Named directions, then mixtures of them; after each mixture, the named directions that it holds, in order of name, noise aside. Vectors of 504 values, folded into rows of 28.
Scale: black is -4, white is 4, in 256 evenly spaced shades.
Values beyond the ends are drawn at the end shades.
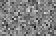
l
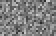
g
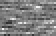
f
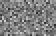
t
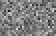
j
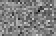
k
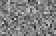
l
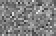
k, t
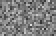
g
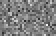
j, l, t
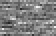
f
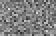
t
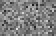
j, l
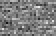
f, j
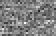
f, k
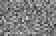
t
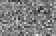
k, l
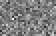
g, l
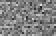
f, g, k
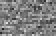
f, g, l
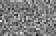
k, t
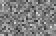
g, l, t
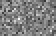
g, j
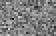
f, g, l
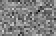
k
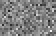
j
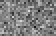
k, l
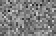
j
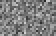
g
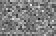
f, j, t
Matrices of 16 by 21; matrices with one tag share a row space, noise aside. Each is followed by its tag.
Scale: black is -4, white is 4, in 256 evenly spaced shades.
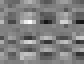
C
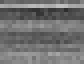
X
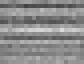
X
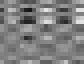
C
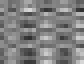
C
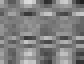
C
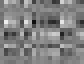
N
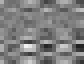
C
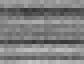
X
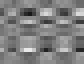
C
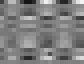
C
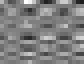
C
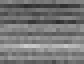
X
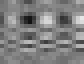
C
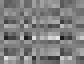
N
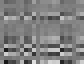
N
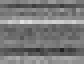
X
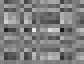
N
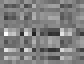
N
